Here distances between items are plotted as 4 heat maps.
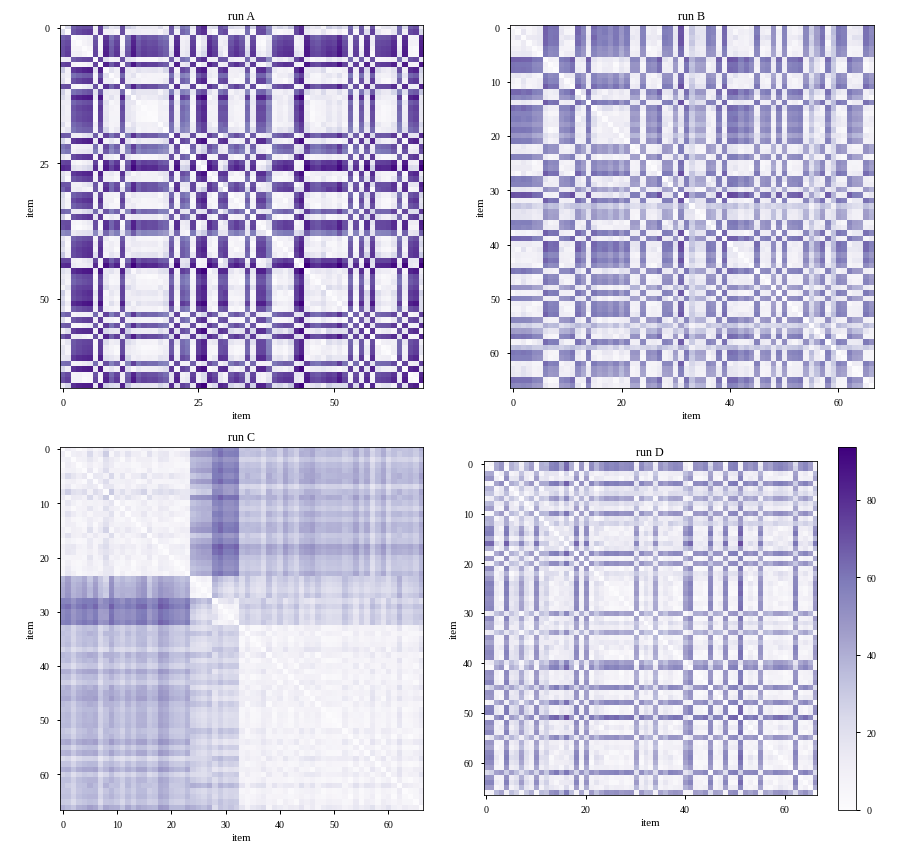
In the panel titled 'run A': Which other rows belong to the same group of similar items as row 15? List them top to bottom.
0, 1, 6, 8, 9, 10, 12, 13, 14, 16, 17, 18, 19, 21, 24, 27, 28, 31, 32, 33, 35, 39, 40, 41, 42, 45, 46, 47, 48, 49, 50, 51, 52, 54, 56, 58, 59, 60, 61, 63, 66
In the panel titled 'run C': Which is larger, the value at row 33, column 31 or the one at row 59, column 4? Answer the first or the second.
the second
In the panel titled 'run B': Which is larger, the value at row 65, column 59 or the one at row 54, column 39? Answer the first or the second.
the first
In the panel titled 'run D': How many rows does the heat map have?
67
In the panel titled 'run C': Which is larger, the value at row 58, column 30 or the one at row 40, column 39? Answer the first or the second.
the first
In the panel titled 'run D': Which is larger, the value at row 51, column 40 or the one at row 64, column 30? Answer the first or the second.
the second
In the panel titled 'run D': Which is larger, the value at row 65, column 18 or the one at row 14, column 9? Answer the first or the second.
the first
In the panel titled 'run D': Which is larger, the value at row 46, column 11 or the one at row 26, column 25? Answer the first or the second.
the first
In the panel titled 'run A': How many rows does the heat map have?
67
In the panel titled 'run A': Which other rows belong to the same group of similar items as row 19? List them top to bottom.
0, 1, 6, 8, 9, 10, 12, 13, 14, 15, 16, 17, 18, 21, 24, 27, 28, 31, 32, 33, 35, 39, 40, 41, 42, 45, 46, 47, 48, 49, 50, 51, 52, 54, 56, 58, 59, 60, 61, 63, 66
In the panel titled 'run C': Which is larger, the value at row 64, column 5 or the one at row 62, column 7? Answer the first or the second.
the first
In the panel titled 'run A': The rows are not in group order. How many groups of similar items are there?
2
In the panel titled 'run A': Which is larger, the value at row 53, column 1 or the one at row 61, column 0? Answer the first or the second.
the first
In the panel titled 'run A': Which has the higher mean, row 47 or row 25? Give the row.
25
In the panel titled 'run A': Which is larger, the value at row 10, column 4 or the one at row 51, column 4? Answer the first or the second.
the second
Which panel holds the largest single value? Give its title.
run A
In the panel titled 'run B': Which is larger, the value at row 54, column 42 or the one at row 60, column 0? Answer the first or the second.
the second
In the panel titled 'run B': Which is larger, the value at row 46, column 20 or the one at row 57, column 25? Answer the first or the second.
the second
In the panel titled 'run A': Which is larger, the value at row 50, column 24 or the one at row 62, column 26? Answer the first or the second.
the second
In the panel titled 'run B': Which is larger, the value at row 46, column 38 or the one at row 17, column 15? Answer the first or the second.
the second
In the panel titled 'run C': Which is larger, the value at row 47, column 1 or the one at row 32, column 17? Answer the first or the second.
the second
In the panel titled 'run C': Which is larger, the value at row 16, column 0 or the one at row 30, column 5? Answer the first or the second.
the second
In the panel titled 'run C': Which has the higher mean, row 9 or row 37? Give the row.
9
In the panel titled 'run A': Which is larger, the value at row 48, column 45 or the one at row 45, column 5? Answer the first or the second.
the second
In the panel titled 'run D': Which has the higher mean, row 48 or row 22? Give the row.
48
